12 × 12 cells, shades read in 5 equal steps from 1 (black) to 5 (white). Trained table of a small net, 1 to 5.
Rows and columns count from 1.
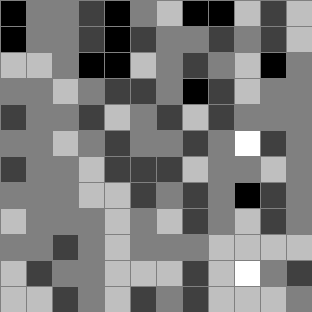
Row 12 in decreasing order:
4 4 4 4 4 4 3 3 3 2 2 2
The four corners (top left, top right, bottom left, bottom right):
1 4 4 3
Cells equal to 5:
2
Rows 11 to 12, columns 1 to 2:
4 2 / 4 4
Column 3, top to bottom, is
3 3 3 4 3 4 3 3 3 2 3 2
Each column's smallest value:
1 2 2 1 1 2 2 1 1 1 1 2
